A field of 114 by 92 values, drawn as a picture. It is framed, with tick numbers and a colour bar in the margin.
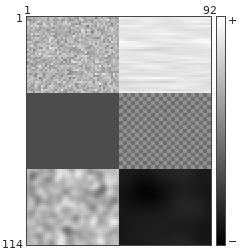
The table splits into 3 rows of 2 panels. Panel 1,1: high, fine-grained. Panel 1,2: very high, streaked across, faint in contrast. Panel 2,1: low, flat. Panel 2,2: middling, checkered. Panel 3,1: high, blotchy. Panel 3,2: very low, smooth, faint in contrast.
